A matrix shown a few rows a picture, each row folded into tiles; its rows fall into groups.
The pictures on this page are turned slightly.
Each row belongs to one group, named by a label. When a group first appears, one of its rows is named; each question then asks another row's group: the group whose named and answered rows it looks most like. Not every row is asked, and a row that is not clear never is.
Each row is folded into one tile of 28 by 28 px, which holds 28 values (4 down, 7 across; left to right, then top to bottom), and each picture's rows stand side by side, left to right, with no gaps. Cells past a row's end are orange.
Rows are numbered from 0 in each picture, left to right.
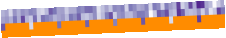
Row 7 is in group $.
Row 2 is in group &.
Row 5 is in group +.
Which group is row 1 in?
&
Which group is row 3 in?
$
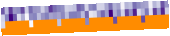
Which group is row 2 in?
&
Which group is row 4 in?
&
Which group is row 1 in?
&
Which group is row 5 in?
&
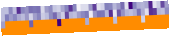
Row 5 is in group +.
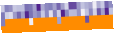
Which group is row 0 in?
+
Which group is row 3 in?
&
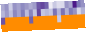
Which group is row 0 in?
&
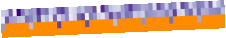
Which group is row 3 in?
$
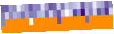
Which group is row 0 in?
$
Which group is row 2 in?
+
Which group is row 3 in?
&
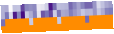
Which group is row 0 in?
&
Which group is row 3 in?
$
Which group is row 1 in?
&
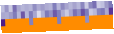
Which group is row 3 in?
+
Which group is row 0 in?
&
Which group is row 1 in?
+
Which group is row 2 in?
+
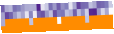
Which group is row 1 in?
+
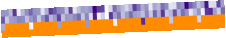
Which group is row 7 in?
+
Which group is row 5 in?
&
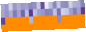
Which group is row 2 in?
+
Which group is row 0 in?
&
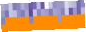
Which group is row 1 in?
$
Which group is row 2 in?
&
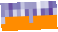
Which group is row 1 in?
&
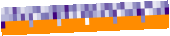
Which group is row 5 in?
+
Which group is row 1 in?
+
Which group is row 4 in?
+
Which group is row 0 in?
&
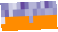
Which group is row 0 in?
&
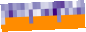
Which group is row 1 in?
+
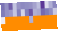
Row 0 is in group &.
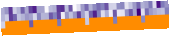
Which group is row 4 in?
+
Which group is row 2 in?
$
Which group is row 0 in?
+
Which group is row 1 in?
$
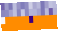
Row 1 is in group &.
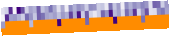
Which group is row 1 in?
+
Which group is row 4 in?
&
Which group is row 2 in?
&
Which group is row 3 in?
+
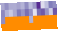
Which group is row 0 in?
+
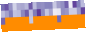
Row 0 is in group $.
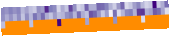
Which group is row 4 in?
+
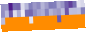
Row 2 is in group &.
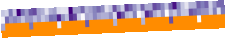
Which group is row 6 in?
$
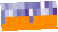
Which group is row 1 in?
$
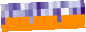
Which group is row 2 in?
+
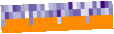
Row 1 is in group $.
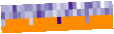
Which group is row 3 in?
$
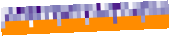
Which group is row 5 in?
$
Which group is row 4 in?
$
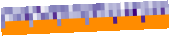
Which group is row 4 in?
&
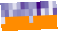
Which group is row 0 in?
&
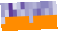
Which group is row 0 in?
+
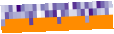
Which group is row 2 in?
$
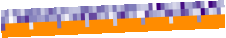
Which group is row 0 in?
+
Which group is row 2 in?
+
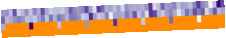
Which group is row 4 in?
&
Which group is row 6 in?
+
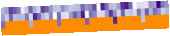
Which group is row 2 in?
+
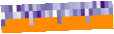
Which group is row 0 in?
$
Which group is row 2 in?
+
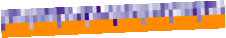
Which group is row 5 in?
&
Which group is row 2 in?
$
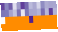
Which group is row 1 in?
&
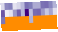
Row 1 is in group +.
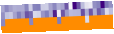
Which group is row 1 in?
+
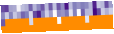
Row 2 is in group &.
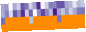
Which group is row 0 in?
&
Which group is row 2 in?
$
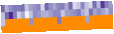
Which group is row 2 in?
$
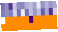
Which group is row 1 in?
&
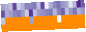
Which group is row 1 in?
$
